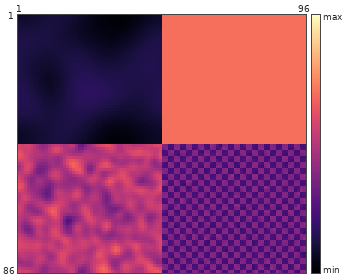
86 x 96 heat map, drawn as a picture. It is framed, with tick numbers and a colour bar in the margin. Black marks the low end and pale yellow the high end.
The table splits into 2 rows of 2 panels. Panel 1,1: very low, smooth, faint in contrast. Panel 1,2: high, flat. Panel 2,1: middling, blotchy. Panel 2,2: low, checkered.
